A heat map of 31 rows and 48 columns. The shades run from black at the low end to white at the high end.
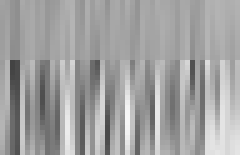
Seam: horizontal, 40% of the way down, the top part calmer. Ninth with the highest average: bottom right. Grain: streaks running down. Roughest part: bottom middle.
